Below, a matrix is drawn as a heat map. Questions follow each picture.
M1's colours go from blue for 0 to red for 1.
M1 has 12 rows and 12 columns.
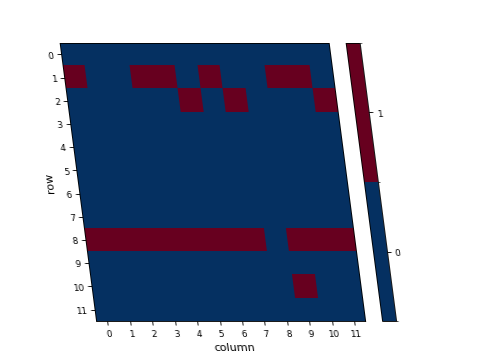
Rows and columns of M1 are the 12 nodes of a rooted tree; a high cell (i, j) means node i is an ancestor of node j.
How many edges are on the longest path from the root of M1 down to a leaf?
3
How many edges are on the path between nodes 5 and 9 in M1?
5
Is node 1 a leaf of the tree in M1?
no
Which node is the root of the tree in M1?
8
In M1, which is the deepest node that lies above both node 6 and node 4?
1
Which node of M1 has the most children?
1
